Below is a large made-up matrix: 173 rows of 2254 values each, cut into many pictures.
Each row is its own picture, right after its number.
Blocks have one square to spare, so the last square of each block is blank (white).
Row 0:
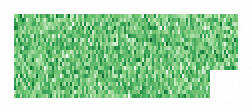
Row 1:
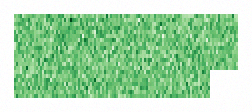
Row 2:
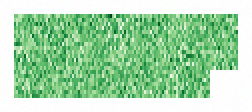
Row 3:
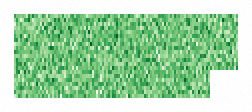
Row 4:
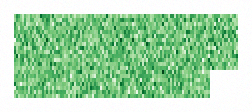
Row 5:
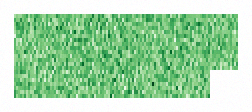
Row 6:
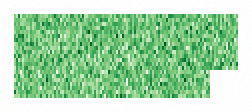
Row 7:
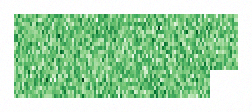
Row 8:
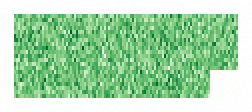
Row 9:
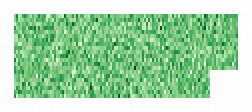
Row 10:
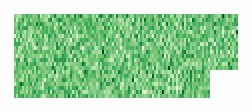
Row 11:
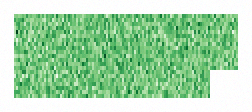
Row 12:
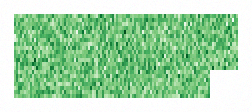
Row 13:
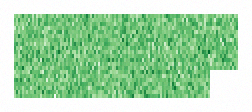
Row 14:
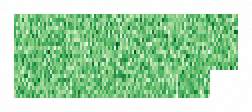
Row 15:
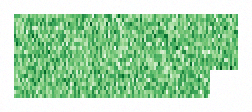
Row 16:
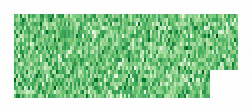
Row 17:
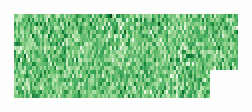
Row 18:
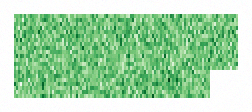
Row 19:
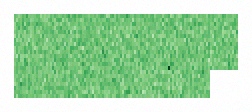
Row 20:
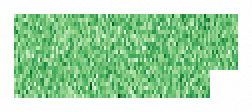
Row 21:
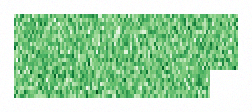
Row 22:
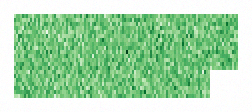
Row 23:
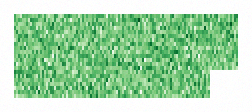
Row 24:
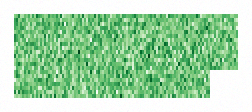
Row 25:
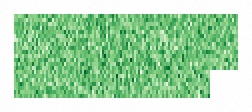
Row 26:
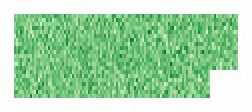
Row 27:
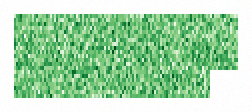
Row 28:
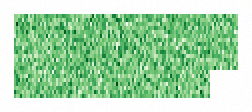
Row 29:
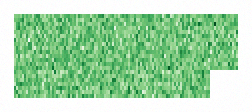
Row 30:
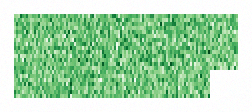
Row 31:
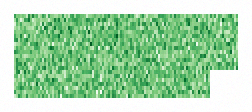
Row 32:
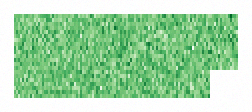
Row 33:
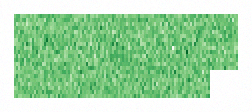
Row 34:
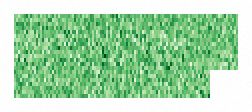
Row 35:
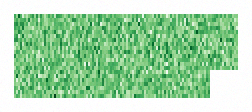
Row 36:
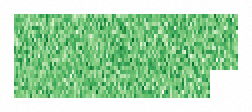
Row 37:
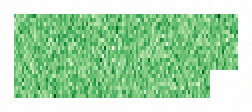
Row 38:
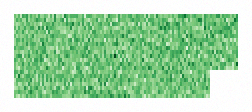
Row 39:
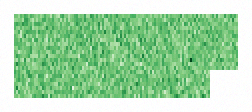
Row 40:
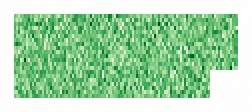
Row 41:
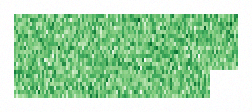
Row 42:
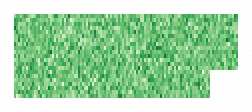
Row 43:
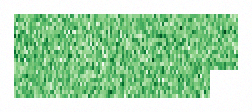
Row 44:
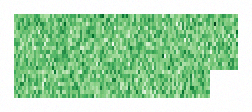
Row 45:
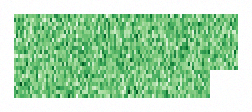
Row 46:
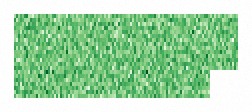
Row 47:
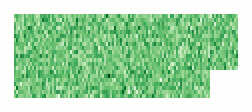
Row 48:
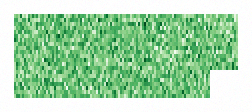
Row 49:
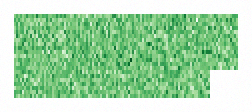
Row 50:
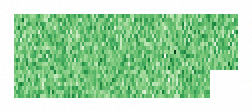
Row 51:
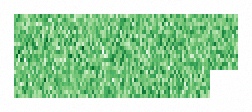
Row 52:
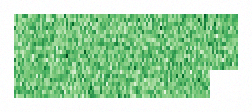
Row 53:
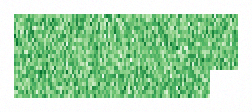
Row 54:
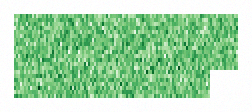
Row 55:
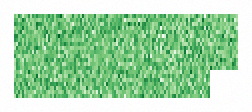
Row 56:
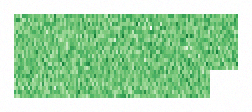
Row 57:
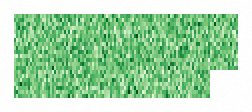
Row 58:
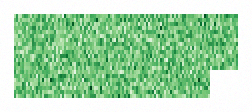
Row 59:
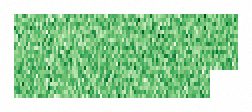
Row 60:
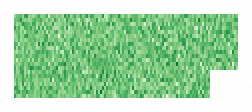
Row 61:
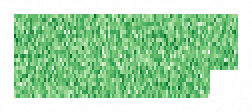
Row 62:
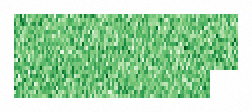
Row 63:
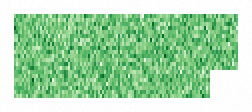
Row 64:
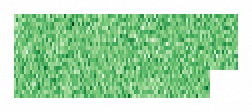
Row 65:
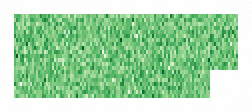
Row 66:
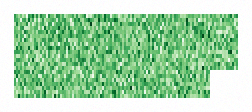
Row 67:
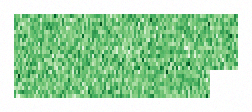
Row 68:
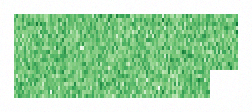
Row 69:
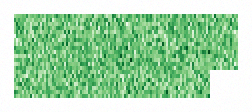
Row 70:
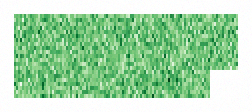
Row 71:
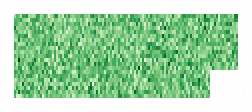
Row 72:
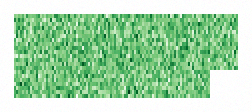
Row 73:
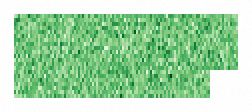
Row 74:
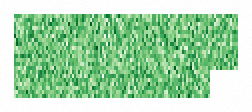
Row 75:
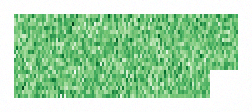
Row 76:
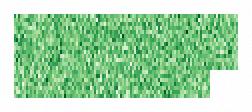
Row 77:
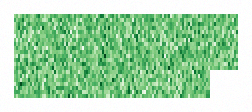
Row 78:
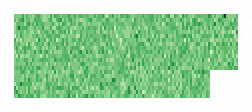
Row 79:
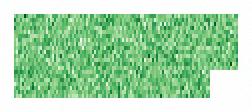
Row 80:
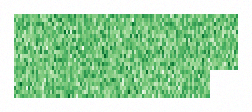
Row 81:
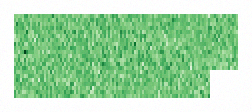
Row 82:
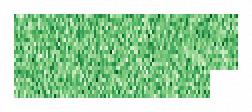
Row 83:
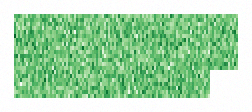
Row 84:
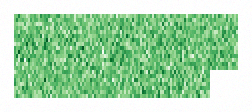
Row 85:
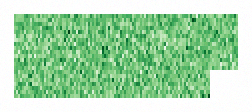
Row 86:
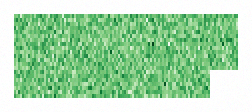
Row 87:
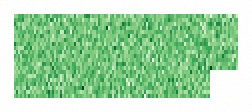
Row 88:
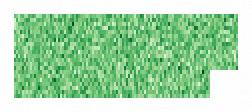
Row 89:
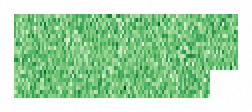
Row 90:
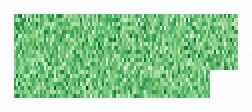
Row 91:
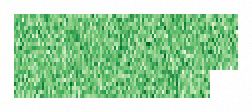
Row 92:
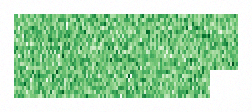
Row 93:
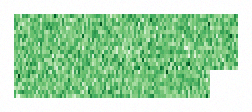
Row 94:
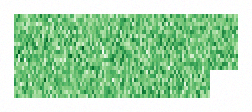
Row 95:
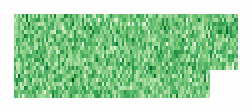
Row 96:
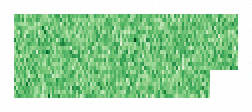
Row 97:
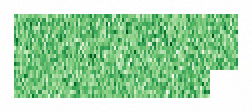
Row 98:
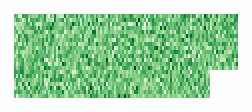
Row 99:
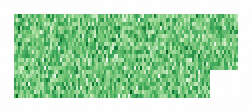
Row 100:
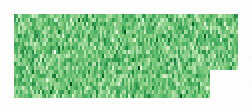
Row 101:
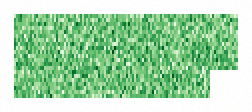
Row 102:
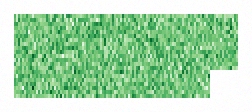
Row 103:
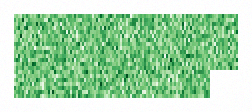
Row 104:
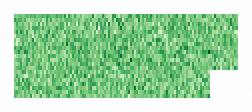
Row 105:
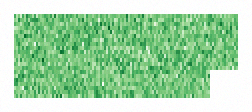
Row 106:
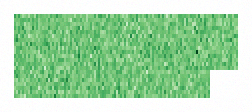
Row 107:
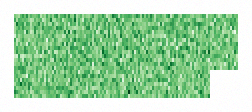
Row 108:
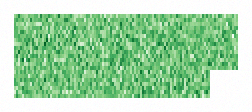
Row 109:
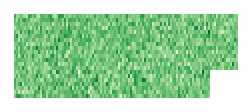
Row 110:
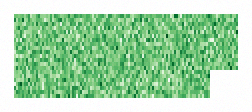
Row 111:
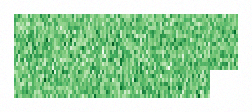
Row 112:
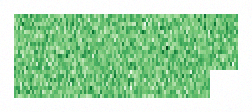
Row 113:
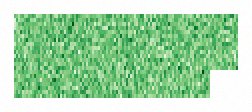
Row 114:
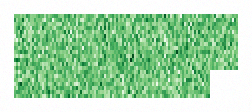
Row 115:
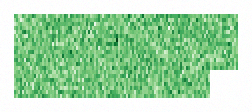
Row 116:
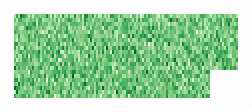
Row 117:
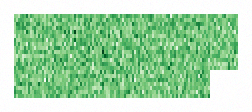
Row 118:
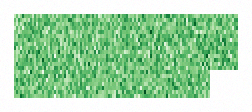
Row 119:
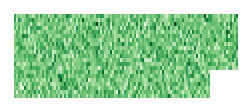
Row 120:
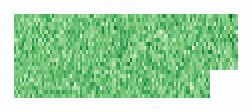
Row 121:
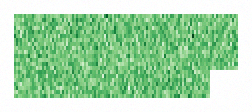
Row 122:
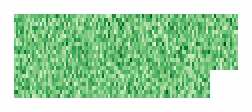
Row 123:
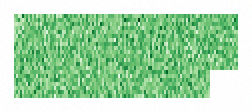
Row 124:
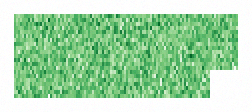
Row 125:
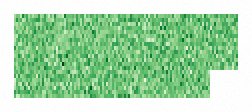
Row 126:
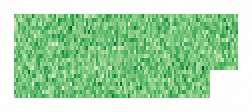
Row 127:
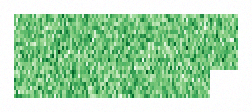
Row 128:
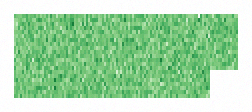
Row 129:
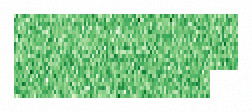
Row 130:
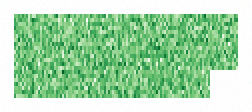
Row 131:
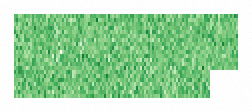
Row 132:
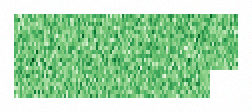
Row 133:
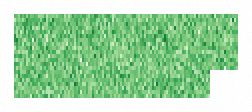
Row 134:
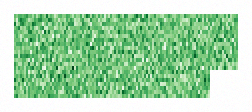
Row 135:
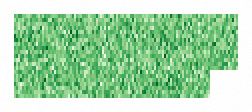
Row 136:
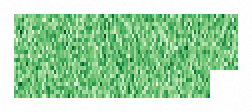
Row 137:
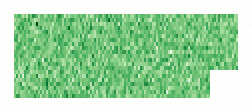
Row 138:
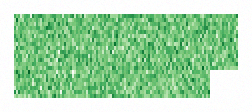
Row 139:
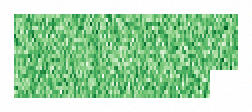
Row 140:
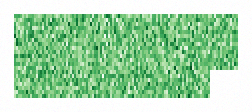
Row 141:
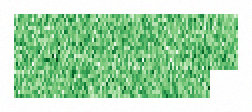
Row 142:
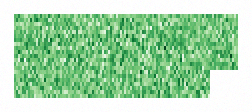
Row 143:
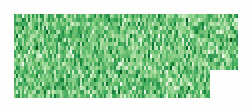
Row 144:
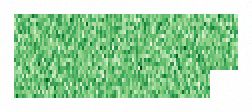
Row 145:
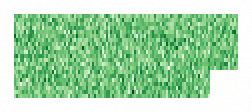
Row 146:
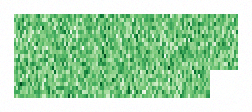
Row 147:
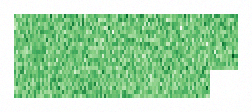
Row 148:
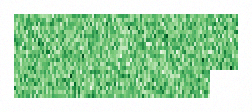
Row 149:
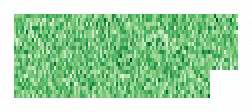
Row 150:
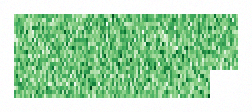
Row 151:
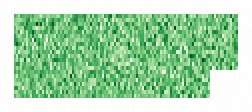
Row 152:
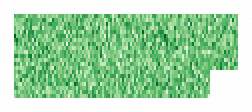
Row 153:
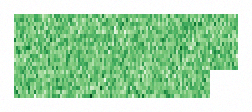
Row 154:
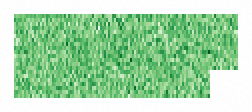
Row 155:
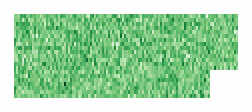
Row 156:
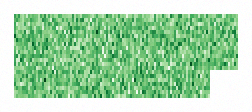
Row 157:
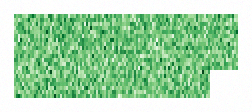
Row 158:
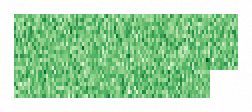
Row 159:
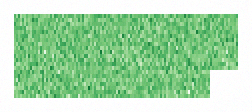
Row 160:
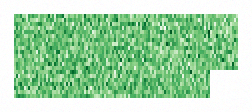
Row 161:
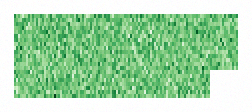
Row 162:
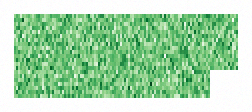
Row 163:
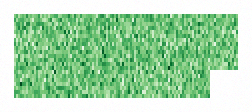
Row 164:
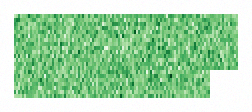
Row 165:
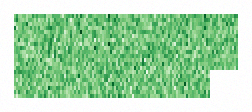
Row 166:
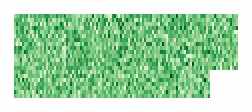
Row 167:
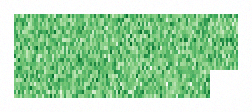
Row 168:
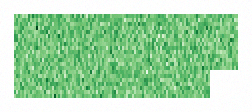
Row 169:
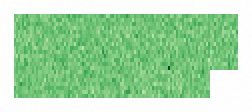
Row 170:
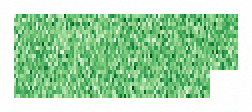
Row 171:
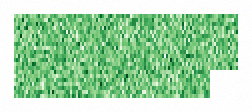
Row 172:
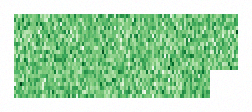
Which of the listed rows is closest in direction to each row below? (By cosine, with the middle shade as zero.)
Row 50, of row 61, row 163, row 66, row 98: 163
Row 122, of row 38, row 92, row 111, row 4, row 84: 84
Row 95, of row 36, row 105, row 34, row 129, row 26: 105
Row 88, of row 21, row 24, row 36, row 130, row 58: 58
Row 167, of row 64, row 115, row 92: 92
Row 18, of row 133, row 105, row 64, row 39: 39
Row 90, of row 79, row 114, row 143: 143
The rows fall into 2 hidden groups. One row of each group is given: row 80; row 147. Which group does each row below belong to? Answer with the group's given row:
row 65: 80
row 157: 147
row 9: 147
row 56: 147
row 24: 147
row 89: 80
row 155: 80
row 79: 147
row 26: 80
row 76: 147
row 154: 80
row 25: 80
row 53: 80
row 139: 80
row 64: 147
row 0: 147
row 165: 147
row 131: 147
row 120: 80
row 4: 80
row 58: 147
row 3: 147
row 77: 80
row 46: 147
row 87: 147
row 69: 80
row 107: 80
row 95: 147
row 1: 147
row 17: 80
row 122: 80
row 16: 147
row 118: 147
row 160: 147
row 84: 80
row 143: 147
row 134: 147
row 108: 80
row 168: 147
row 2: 80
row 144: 147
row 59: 147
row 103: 80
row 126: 147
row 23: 147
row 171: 80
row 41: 147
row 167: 147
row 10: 80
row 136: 80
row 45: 80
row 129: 147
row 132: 147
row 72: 80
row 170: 147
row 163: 80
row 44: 80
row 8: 80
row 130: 147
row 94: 80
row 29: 80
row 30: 80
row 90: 147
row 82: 147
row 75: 147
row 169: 80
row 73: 147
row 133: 80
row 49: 80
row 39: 80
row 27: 147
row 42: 147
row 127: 147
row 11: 80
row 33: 80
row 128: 147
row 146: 80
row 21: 147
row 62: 147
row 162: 80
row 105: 147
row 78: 80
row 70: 80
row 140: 80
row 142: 80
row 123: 147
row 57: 80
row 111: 80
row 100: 147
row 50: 80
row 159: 147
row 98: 147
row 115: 147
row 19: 80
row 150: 80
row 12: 80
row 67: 147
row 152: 80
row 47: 80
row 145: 80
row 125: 147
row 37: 147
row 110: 80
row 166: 80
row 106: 147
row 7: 147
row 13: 147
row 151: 80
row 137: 147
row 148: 80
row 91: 80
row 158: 80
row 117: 80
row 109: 147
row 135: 80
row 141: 147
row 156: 80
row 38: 147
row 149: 80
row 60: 147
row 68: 80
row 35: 147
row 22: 147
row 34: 80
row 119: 147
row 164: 147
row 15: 80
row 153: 80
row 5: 80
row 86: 147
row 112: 147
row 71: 147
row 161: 147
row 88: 147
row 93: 147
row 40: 80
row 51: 80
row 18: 80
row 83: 80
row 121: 80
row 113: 147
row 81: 80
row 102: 147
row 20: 147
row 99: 147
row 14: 80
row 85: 80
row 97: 80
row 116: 147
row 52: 147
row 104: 80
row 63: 147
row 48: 147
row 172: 80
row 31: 147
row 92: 147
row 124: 80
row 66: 147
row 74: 80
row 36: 80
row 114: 80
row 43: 80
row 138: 147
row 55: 147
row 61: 80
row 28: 80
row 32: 80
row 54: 147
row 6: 147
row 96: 80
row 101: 147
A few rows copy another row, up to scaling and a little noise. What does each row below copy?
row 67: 93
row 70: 18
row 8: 135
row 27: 101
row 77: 146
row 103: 171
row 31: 3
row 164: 73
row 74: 140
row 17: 2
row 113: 88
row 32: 120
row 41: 23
